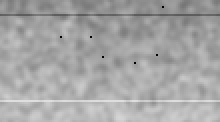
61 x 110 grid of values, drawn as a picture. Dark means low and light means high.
Rows 8 and 51 stand out from the rest. There is an overall slope up to the bottom. Six lone cells stand out, each far lower than its neighbours.
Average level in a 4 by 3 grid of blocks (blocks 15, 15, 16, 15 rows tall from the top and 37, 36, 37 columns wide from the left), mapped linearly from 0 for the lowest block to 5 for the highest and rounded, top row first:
100 | 322 | 333 | 555
